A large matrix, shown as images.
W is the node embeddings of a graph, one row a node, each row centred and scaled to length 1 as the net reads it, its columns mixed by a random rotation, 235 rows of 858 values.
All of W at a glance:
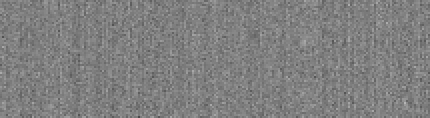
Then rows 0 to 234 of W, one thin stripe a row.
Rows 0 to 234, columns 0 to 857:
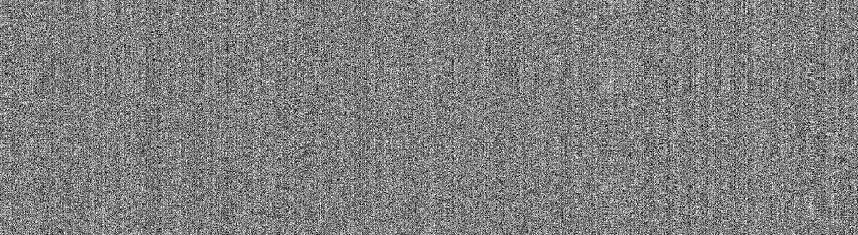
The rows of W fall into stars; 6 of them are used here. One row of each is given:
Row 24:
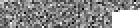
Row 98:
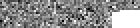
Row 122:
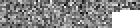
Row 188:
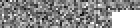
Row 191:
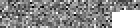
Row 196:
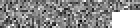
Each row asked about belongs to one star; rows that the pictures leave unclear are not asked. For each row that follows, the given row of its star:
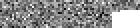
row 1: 191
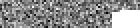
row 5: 24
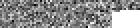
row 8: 188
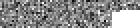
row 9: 188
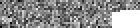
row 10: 98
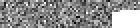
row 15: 24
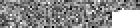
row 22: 24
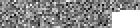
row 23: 191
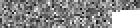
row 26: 98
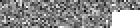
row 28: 122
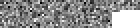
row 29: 196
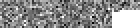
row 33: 24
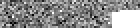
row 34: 98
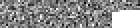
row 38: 196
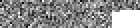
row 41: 188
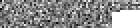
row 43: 196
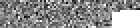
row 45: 188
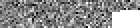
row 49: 188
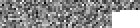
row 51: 188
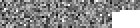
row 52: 24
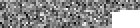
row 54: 24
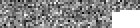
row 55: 98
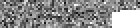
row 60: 98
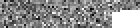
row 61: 98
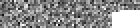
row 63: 196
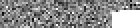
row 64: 196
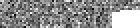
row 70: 191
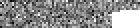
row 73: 98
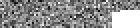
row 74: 98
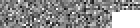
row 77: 196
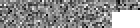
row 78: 188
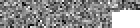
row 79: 122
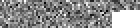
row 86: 188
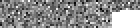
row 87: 188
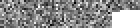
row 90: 188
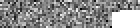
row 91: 191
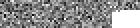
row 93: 122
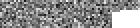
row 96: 191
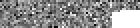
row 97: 122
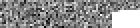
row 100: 24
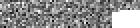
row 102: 191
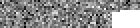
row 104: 98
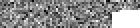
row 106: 24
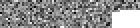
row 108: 122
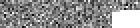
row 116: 196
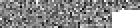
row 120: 24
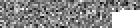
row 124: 24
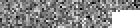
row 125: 122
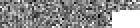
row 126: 196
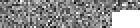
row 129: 122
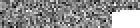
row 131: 122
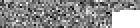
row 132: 24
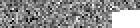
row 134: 98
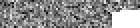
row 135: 24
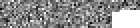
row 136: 24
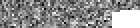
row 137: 98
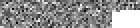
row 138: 196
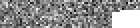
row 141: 191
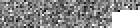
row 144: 196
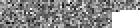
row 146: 191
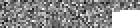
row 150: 24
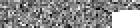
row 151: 196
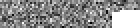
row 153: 24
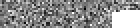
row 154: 196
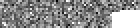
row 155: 191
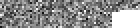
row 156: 191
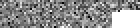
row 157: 122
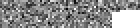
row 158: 188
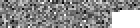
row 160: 188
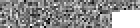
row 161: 196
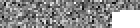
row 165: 24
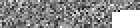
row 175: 122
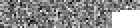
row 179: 191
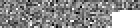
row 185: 188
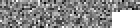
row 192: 122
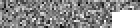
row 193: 24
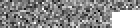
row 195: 98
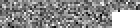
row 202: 122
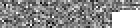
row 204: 196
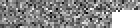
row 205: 122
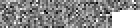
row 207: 24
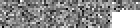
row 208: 188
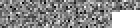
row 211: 188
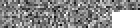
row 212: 188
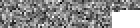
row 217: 188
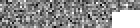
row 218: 122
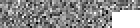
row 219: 196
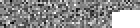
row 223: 98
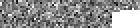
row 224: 196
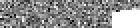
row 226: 191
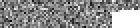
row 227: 24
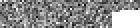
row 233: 24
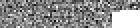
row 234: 188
